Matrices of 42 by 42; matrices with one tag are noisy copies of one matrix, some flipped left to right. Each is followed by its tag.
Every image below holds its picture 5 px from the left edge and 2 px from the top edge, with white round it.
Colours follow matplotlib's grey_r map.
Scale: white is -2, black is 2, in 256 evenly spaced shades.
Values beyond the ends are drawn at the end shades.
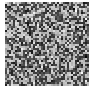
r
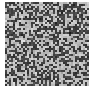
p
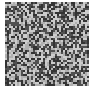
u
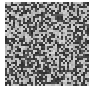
r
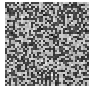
p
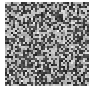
r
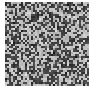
r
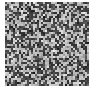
u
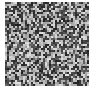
u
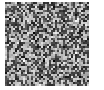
u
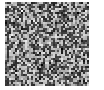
u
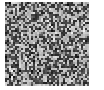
r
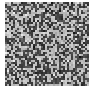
r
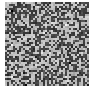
p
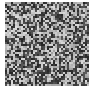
r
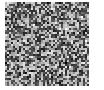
p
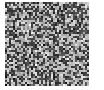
p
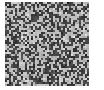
r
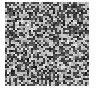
p
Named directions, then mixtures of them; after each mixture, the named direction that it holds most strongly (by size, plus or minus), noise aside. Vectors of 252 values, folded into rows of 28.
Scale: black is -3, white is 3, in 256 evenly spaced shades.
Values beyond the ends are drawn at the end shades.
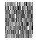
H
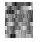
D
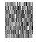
H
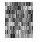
D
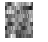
D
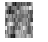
D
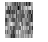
D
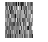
H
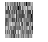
H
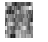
D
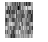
D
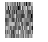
H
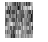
D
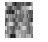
D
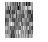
D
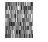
H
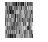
H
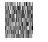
H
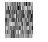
H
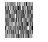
H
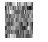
D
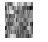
D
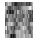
D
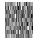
H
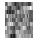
D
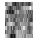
D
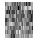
D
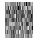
H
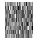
H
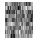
D
